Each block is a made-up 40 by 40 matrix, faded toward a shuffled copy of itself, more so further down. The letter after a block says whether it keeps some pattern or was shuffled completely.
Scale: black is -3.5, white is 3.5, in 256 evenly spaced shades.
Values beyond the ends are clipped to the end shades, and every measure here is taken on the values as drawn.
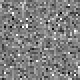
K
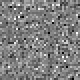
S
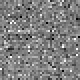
S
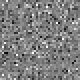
S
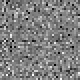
S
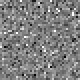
K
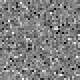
K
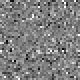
S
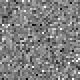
K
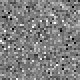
K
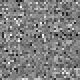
S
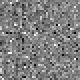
S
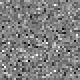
S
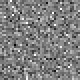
K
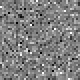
K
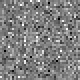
S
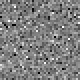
K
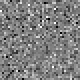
S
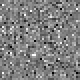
S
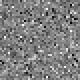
K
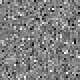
S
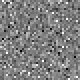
K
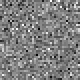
S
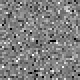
K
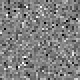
K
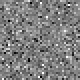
S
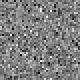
K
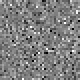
S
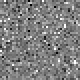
S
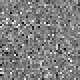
S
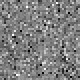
K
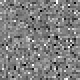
S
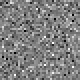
K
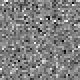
S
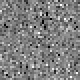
K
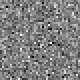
K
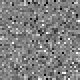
S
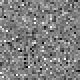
K
